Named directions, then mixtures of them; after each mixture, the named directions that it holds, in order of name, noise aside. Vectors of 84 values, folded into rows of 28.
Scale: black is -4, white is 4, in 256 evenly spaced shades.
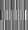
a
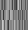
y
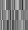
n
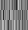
y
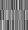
a, n, y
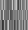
y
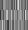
a, n, y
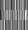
a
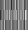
a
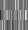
a, n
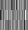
a, y
